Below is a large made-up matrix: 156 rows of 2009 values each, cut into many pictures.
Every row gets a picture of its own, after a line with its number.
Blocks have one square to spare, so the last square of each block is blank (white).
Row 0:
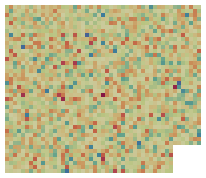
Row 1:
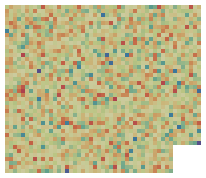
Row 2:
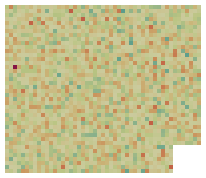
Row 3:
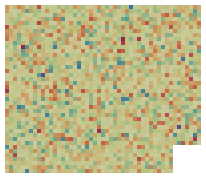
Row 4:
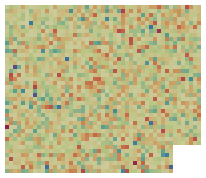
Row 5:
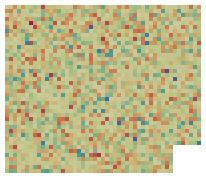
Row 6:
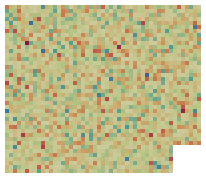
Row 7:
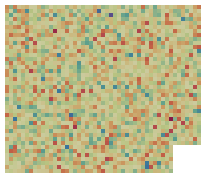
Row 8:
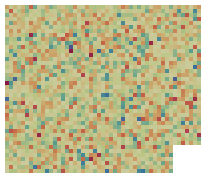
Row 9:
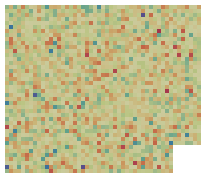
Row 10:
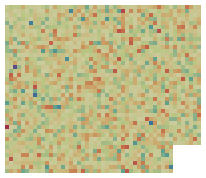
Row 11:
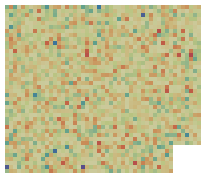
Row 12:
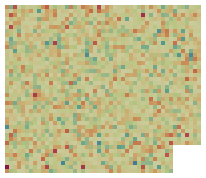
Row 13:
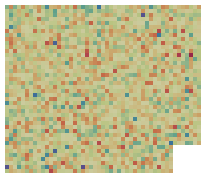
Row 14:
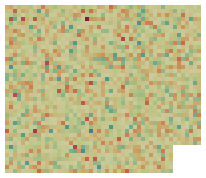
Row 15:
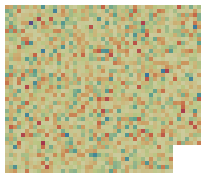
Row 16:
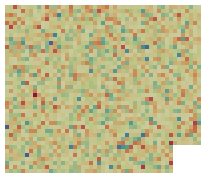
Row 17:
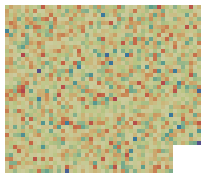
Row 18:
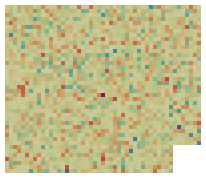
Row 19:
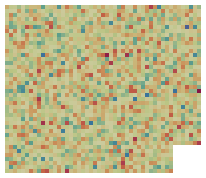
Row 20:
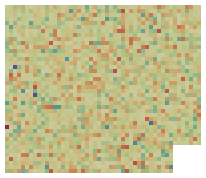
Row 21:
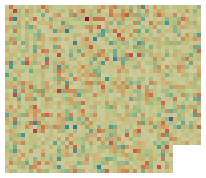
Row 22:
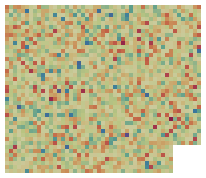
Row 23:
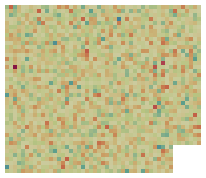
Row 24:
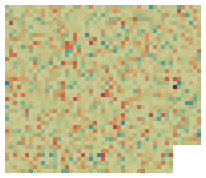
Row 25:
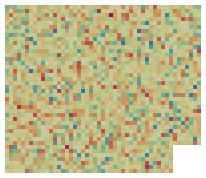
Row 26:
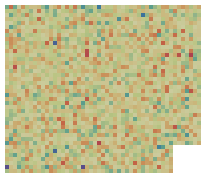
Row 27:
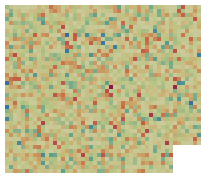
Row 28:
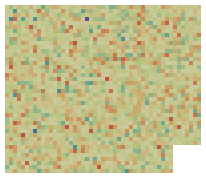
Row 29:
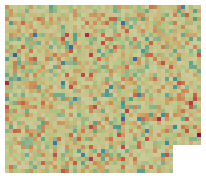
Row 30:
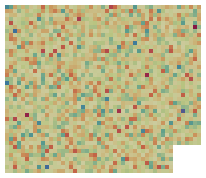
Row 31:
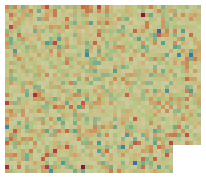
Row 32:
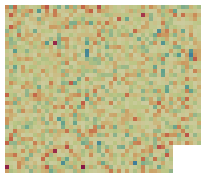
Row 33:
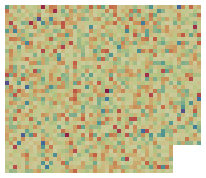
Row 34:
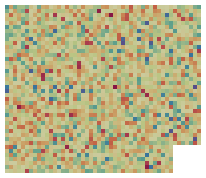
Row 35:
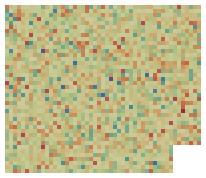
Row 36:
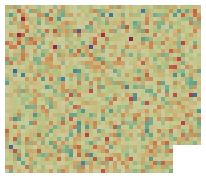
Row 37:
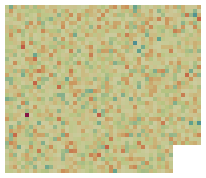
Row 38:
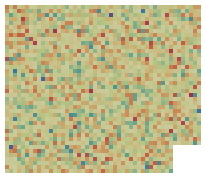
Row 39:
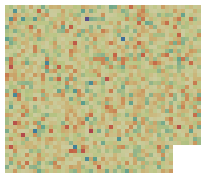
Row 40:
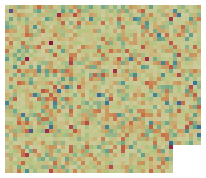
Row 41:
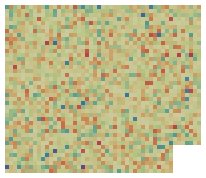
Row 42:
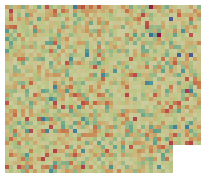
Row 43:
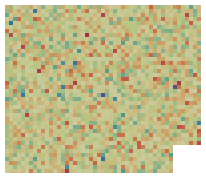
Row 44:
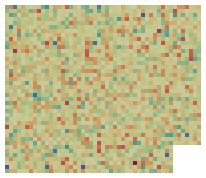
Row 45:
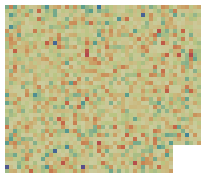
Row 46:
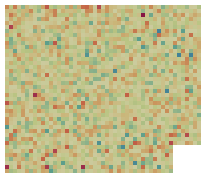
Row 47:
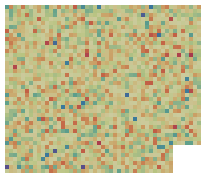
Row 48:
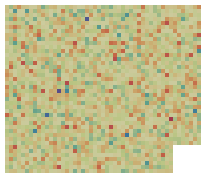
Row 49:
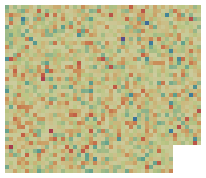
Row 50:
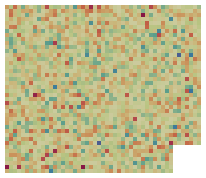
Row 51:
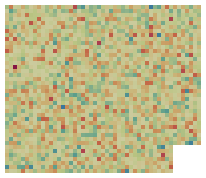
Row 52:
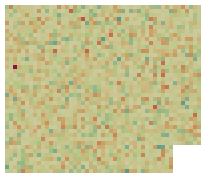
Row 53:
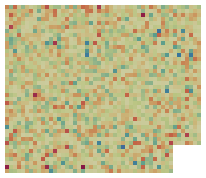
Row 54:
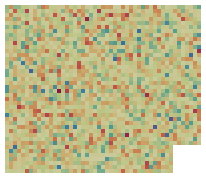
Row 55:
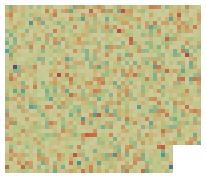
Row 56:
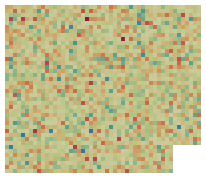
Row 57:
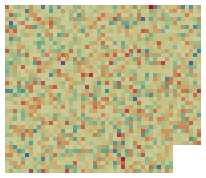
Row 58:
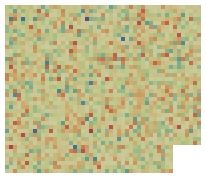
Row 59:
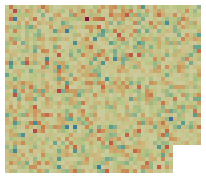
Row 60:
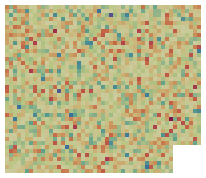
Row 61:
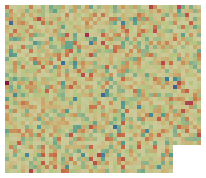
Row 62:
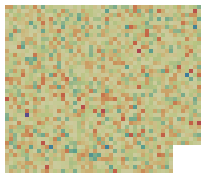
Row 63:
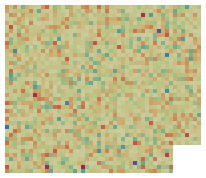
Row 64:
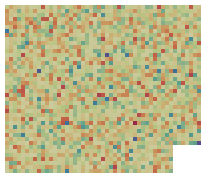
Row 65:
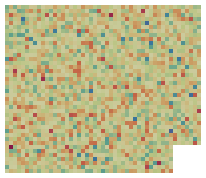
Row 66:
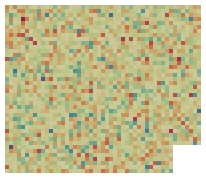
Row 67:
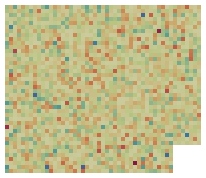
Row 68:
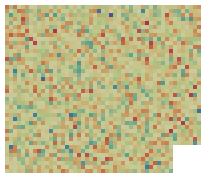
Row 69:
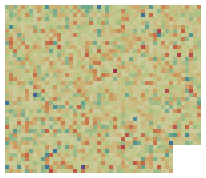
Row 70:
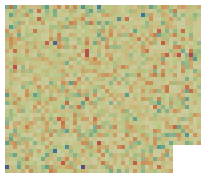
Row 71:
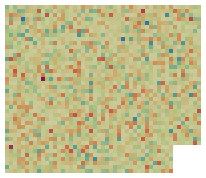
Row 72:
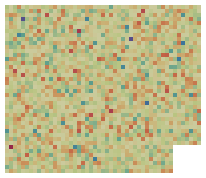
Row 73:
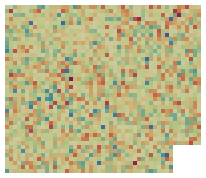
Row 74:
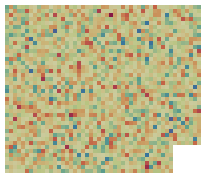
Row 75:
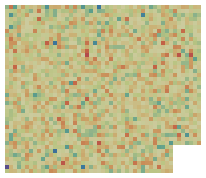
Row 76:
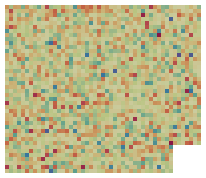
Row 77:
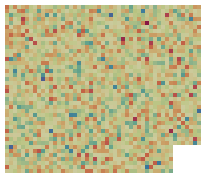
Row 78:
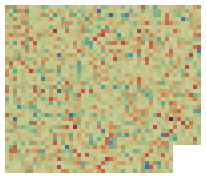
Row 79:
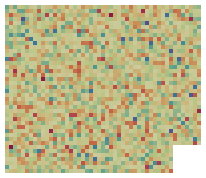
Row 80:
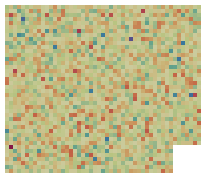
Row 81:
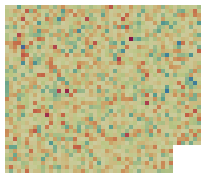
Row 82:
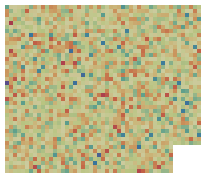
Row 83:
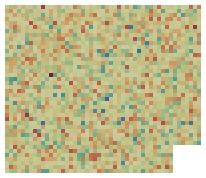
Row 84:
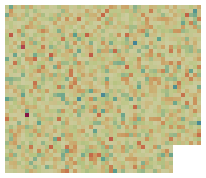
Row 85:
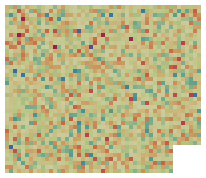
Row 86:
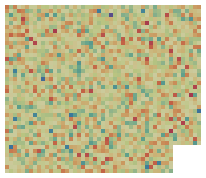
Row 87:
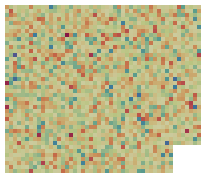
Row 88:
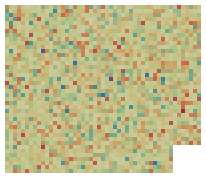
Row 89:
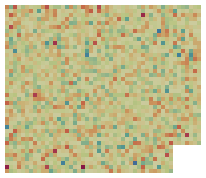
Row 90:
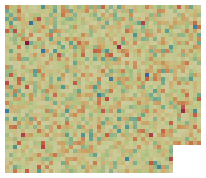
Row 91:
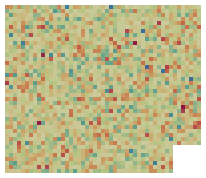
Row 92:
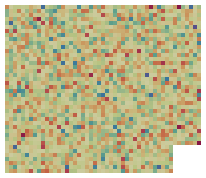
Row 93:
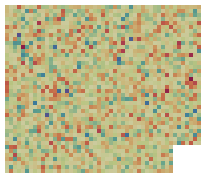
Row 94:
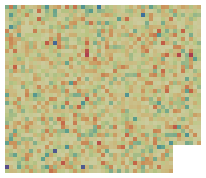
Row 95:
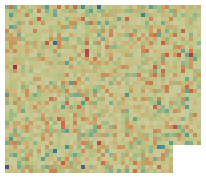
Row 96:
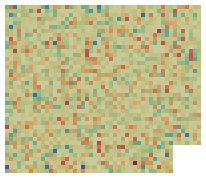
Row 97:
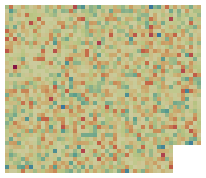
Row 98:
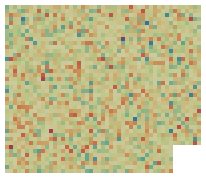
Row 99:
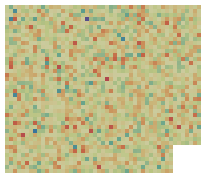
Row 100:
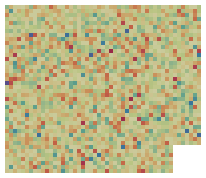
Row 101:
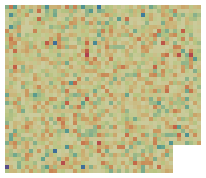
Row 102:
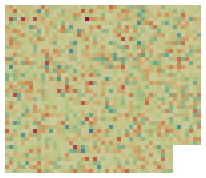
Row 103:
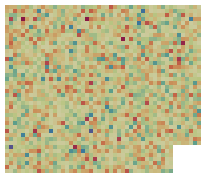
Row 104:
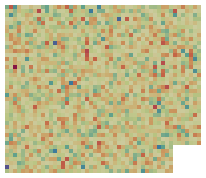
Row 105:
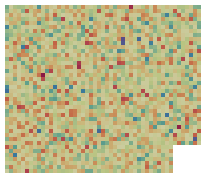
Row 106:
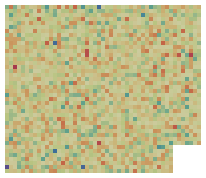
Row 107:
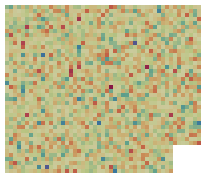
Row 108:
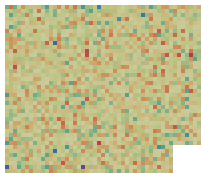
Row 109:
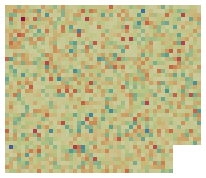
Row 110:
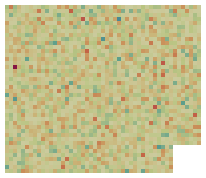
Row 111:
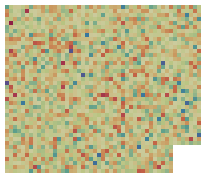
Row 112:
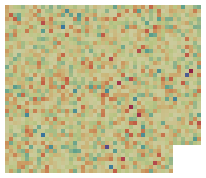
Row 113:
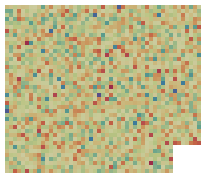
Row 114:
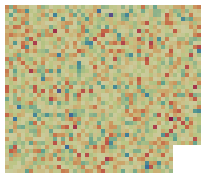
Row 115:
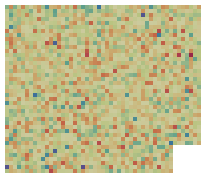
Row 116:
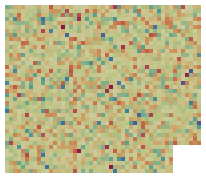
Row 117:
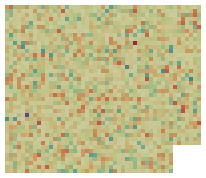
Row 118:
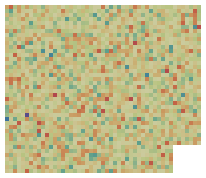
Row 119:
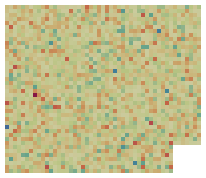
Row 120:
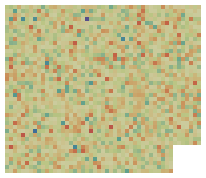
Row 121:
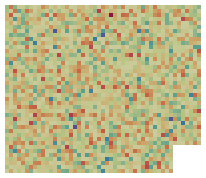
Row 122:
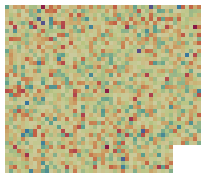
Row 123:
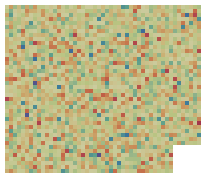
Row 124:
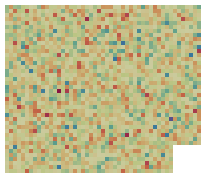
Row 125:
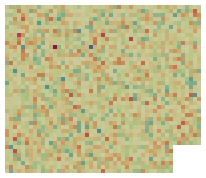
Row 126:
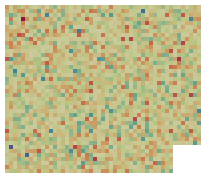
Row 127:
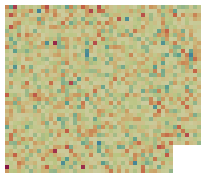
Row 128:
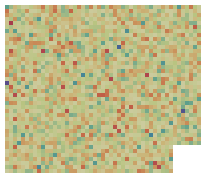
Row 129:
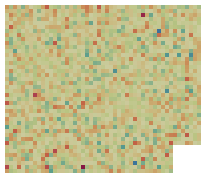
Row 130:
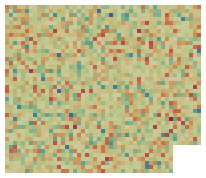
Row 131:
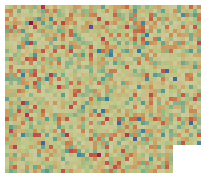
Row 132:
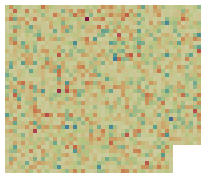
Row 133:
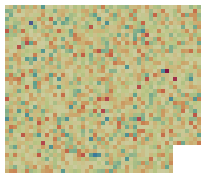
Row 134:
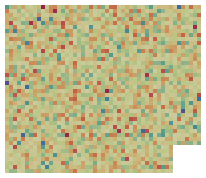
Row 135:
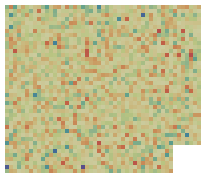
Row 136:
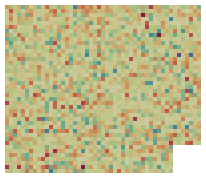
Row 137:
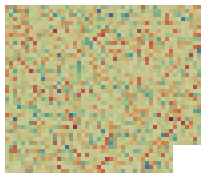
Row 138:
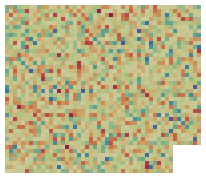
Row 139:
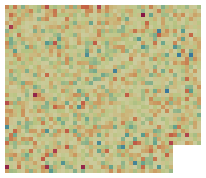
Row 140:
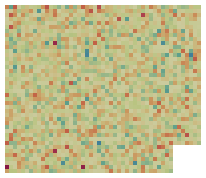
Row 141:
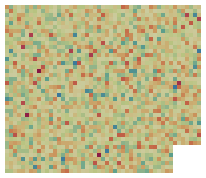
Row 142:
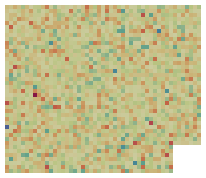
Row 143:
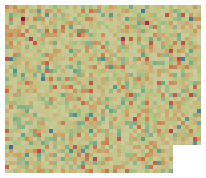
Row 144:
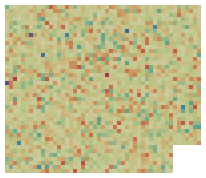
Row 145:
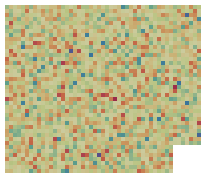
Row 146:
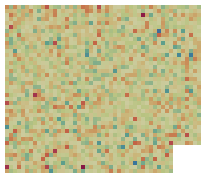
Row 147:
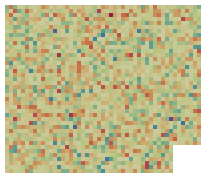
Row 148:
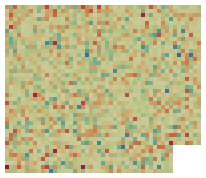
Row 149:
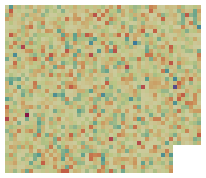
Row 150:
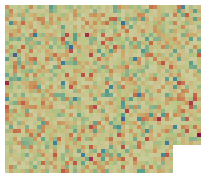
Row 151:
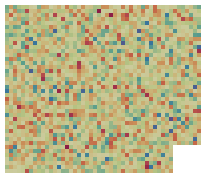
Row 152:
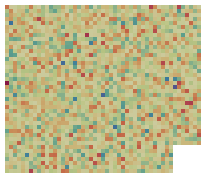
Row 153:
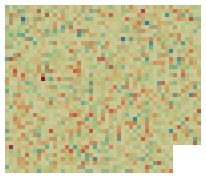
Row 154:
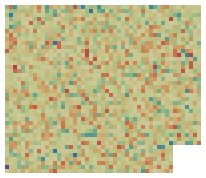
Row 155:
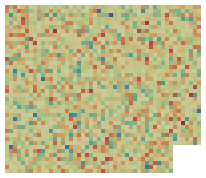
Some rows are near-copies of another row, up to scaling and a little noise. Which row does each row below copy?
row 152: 61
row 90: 6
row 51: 97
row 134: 33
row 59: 21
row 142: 119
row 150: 29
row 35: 88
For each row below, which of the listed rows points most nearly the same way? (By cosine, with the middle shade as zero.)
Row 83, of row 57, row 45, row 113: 45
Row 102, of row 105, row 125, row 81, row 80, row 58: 81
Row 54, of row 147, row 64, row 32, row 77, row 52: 147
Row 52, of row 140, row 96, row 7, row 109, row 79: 96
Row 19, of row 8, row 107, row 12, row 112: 107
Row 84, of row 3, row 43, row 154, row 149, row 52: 149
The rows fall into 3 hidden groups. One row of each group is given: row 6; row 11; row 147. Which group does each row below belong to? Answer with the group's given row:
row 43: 6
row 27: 6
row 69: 11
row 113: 6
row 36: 147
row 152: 6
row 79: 147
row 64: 6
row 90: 6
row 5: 6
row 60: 147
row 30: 6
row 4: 11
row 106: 11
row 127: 11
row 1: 6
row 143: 147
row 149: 6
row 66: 147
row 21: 147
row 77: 147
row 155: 147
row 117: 6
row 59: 147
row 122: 6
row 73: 11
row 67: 11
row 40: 11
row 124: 147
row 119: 11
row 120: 147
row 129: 11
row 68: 147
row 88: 6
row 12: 11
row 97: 11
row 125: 147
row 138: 147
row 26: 11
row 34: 147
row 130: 147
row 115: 11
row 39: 147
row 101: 11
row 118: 6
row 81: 147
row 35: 6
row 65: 147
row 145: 6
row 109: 147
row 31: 11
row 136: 11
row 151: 147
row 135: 11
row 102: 147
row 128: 6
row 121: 147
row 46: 11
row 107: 6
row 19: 6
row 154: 11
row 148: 11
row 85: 147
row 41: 11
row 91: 6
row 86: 147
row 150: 6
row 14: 147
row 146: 11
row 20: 11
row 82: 6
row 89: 11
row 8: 6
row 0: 6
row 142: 11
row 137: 147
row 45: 11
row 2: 11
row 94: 11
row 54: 147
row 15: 6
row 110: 11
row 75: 11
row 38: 147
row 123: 6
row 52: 11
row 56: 147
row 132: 147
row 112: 6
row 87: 6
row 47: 11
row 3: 147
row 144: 6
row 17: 6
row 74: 147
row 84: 6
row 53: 11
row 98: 147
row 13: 11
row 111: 6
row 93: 147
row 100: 6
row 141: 6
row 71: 147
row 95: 11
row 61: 6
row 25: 147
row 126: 147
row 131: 6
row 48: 147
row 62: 6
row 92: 6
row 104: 11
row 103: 147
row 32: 11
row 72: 147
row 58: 147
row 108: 11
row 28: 147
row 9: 11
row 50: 11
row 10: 11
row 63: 11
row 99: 147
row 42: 11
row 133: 6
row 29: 6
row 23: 11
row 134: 6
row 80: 147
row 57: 6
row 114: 147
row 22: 147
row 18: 6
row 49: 147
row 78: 147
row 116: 6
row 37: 6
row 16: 11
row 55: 11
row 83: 6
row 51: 11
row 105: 147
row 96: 11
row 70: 11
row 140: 11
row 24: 6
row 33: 6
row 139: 11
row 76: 11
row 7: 147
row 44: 11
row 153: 147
